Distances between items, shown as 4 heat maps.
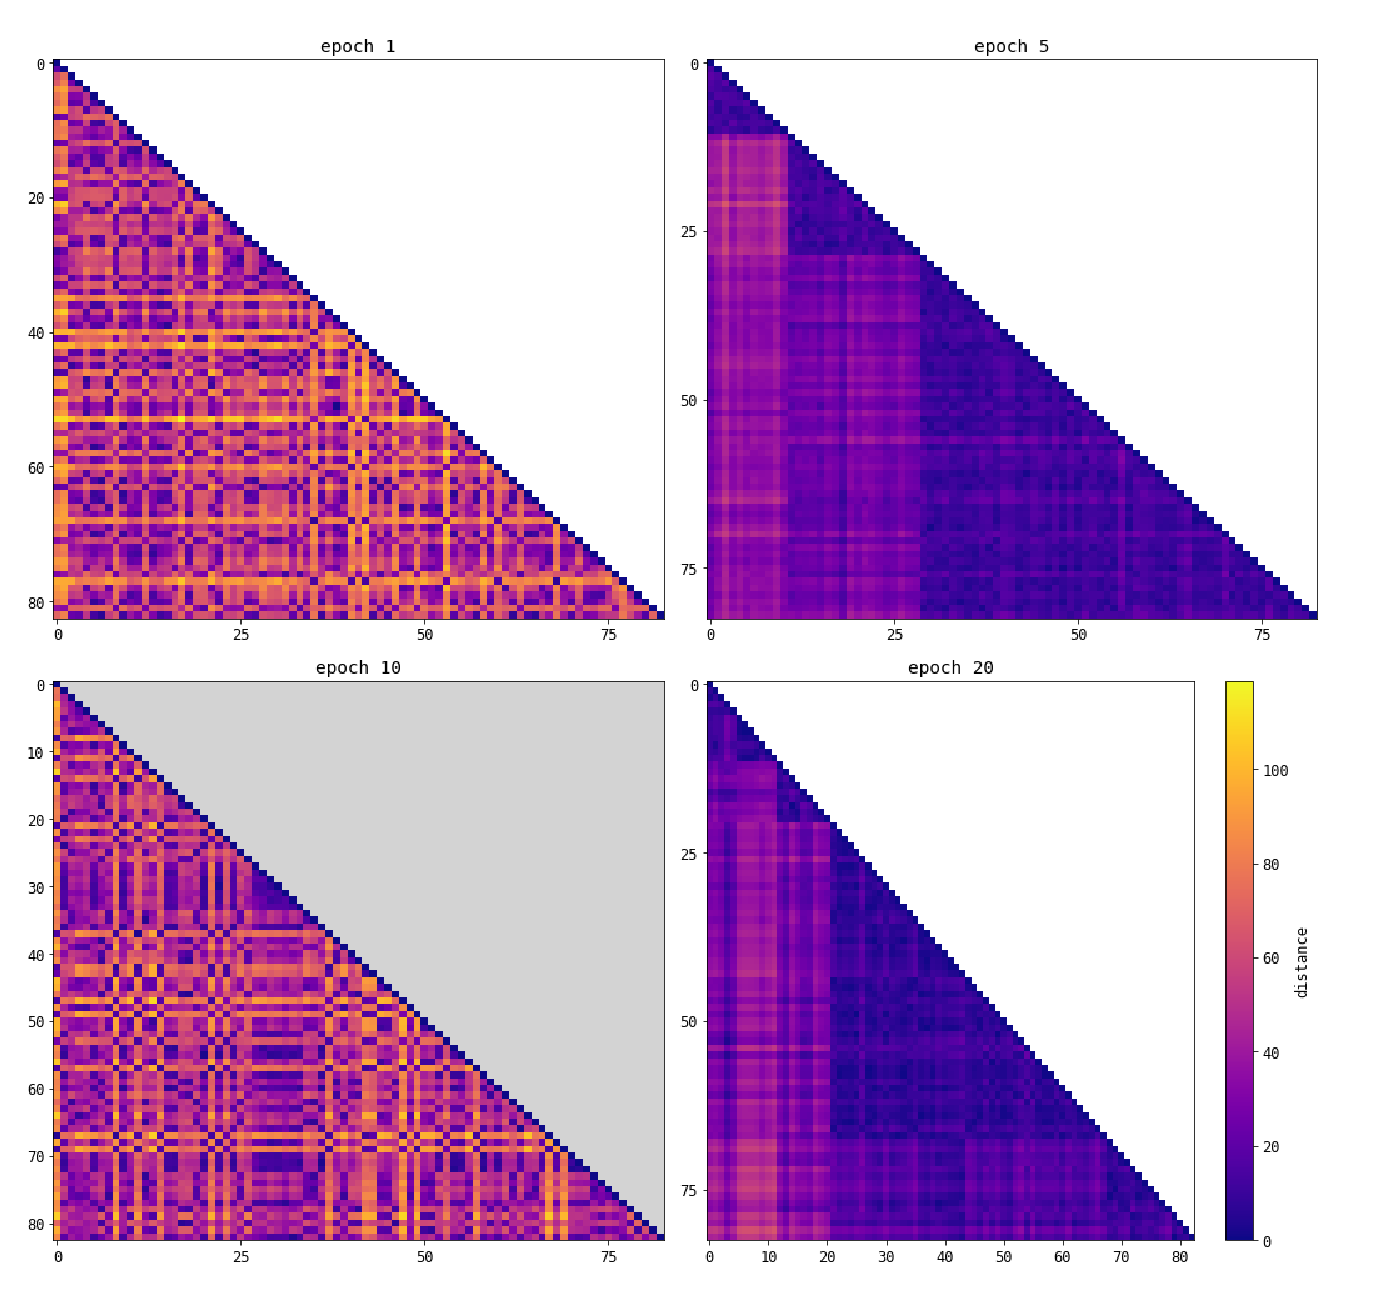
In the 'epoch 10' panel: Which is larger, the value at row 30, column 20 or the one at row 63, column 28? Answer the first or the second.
the second
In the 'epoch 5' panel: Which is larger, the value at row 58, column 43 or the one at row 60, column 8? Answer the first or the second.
the second
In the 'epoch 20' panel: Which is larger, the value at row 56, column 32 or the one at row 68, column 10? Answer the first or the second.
the second
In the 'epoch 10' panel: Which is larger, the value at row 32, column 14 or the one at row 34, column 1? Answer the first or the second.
the first
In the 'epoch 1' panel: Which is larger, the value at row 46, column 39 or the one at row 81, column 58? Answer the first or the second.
the first
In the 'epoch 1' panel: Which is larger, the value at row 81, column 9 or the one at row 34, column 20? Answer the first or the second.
the first
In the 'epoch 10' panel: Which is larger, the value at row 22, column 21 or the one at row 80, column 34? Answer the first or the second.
the first
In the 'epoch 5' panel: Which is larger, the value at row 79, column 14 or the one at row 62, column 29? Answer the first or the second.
the first
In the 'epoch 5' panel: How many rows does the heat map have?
83
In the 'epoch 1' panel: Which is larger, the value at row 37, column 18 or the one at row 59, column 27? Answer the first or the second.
the first
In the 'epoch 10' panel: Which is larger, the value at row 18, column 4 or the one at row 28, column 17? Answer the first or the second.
the second
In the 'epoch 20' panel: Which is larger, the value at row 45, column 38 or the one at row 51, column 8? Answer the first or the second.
the second
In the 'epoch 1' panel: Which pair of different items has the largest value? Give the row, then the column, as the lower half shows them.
53, 17
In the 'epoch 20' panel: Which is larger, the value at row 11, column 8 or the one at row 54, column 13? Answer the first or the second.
the second
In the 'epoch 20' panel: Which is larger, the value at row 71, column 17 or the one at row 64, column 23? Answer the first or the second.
the first
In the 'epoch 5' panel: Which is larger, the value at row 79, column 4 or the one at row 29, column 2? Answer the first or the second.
the second
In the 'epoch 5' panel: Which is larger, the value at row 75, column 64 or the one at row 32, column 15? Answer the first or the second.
the second
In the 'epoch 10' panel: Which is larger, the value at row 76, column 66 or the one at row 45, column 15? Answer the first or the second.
the first
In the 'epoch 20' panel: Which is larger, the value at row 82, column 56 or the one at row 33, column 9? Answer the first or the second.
the second
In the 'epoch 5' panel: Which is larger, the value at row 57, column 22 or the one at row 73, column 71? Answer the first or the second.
the first
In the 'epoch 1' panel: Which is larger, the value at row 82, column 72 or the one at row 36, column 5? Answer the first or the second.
the first
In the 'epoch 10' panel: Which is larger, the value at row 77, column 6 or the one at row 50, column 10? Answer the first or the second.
the first
